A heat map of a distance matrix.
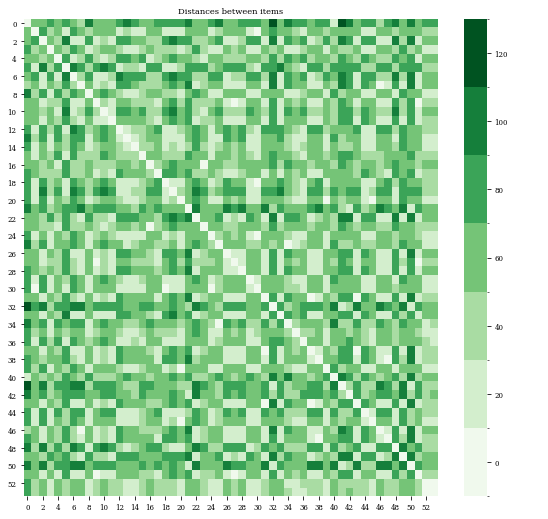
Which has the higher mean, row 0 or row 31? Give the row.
0
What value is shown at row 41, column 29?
60
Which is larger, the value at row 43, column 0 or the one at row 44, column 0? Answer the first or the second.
the second
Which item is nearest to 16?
23
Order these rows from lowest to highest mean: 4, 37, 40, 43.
37, 43, 4, 40
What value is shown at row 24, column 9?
40
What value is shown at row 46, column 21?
100
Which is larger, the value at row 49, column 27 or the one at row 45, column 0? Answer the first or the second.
the second
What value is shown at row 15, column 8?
40
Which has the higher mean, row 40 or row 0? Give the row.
0
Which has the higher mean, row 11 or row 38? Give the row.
38
